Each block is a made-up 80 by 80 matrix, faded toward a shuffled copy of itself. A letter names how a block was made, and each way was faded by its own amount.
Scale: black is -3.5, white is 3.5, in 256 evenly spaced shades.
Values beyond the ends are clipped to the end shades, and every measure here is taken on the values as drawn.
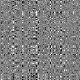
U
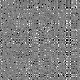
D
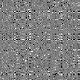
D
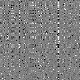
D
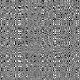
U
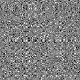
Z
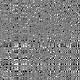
D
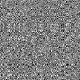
Z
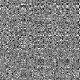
Z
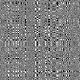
U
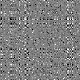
D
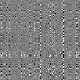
U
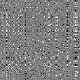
D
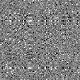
Z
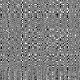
U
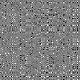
D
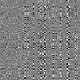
U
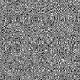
Z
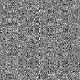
Z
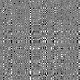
U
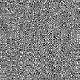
Z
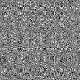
Z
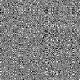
Z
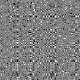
D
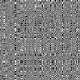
U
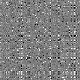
D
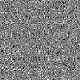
Z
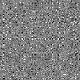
Z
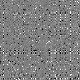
D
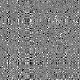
D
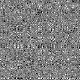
Z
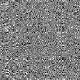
Z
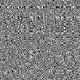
Z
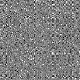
Z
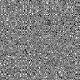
Z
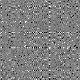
D
